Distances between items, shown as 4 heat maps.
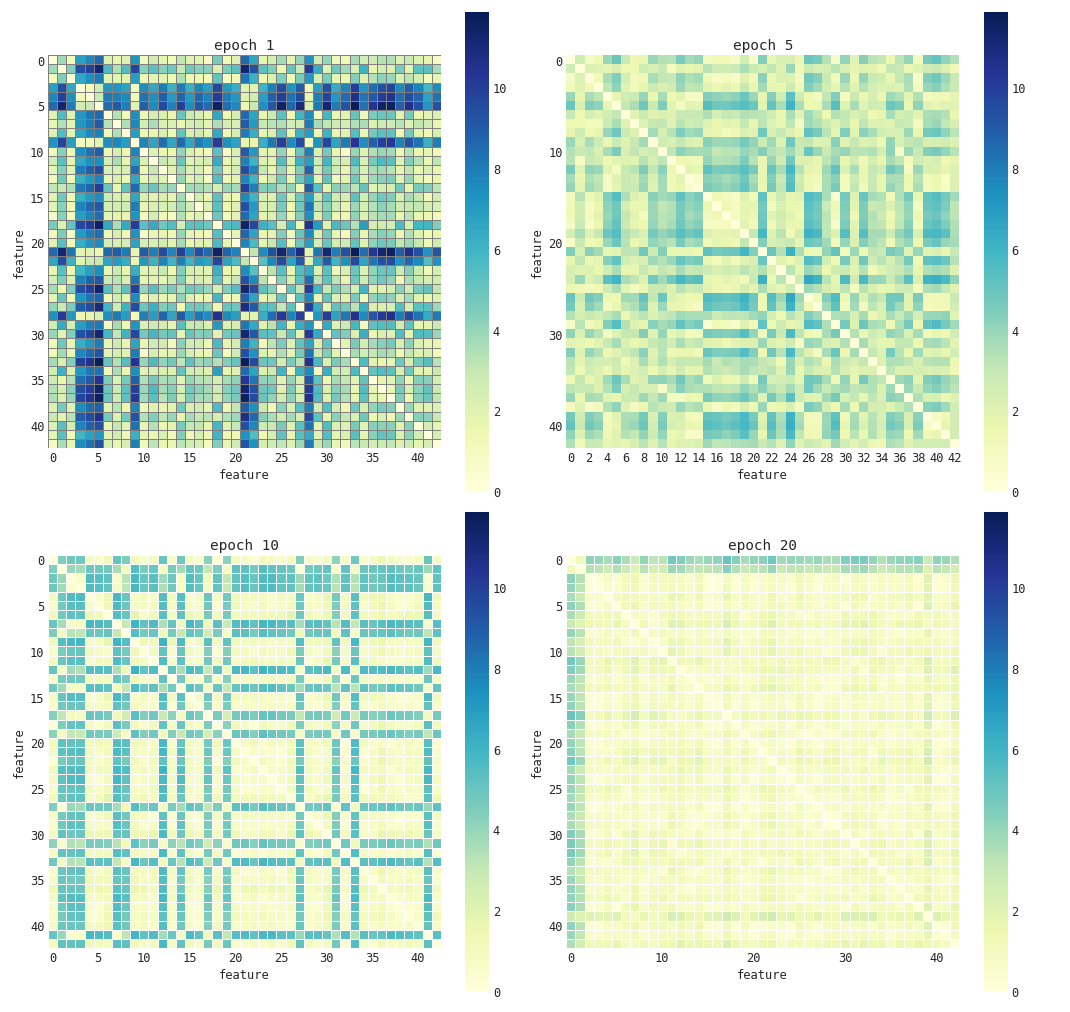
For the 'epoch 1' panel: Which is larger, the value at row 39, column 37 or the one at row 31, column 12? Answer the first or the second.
the second
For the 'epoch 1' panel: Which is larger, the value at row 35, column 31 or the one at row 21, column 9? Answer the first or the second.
the first
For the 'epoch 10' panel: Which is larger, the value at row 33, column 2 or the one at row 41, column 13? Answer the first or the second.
the second
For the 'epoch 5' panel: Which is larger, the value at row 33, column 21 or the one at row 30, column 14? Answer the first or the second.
the first
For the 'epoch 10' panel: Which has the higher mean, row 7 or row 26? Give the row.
7
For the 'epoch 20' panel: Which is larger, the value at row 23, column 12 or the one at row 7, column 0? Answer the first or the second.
the second
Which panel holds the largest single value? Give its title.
epoch 1
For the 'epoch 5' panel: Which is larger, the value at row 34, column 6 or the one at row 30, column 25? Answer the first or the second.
the second
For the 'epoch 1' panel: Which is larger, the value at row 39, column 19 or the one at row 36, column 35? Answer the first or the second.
the first
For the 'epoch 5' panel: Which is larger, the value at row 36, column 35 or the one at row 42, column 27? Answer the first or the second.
the first
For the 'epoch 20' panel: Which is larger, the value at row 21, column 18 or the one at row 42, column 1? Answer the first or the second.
the second
